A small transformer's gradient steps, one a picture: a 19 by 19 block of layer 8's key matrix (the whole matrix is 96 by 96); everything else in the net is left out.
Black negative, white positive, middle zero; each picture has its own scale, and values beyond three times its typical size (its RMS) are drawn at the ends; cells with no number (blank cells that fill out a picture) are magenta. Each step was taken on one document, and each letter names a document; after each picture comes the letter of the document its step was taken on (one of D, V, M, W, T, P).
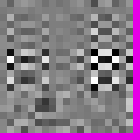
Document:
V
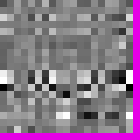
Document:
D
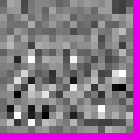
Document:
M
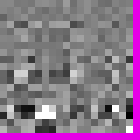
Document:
V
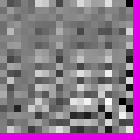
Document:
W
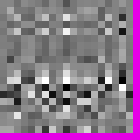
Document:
D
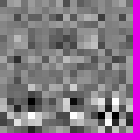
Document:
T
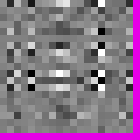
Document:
W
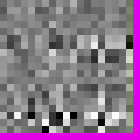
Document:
M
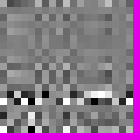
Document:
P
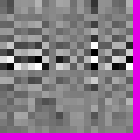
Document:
V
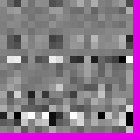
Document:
T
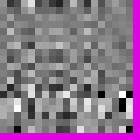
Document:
W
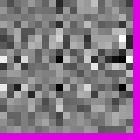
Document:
M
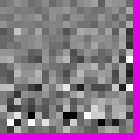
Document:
T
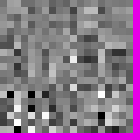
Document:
M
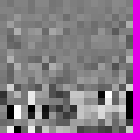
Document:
T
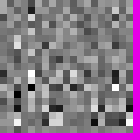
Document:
M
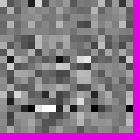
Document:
V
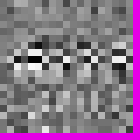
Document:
V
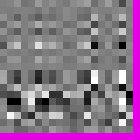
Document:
D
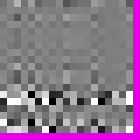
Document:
P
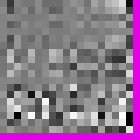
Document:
T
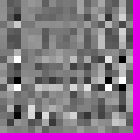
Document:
T
